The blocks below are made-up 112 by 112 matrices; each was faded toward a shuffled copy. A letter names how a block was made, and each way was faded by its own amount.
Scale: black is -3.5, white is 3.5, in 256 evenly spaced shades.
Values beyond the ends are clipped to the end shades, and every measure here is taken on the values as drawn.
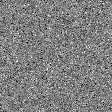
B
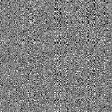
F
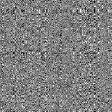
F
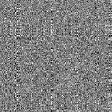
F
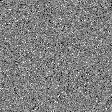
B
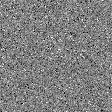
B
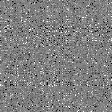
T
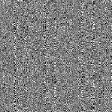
F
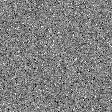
B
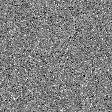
B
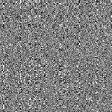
F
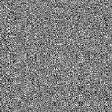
F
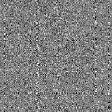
F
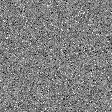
B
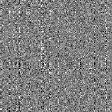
F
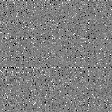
T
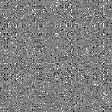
T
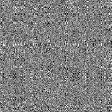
F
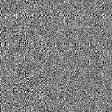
F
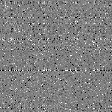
T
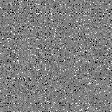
T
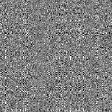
F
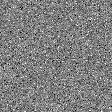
B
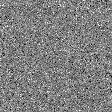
B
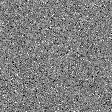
B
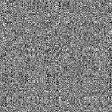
F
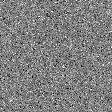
B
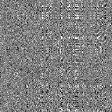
F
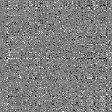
T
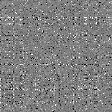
T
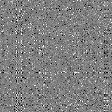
T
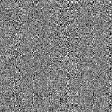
F
